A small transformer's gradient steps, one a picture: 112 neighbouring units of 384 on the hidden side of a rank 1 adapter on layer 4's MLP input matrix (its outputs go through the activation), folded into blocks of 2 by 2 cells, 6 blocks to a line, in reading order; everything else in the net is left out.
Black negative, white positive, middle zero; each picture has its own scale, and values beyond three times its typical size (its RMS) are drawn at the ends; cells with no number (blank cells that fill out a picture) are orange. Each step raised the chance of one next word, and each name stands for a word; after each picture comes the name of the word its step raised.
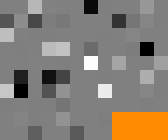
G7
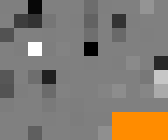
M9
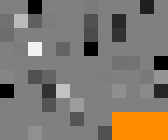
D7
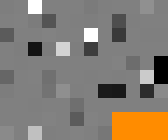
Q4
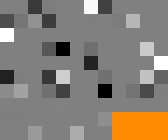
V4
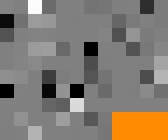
D7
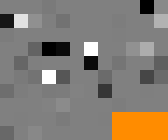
M9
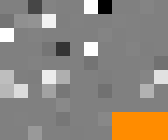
Q4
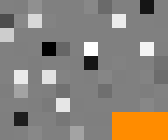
M9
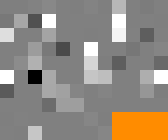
Q4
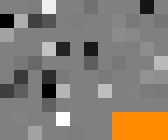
D7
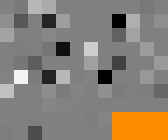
V4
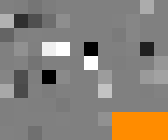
M9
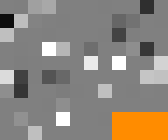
G7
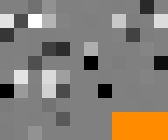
G7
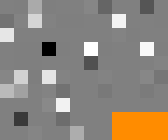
M9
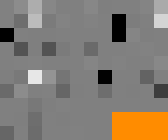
Q4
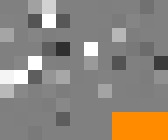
Q4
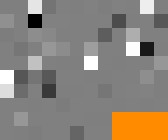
G7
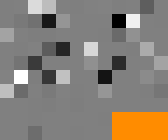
V4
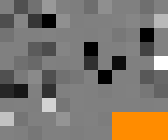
V4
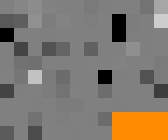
Q4
